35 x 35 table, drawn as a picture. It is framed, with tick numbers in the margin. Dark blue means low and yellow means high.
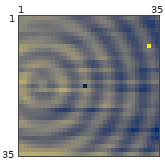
Lone odd cells: 2, 1 higher and 1 lower than their neighbours. Slope: up to the left. Rings: centred on the middle left.
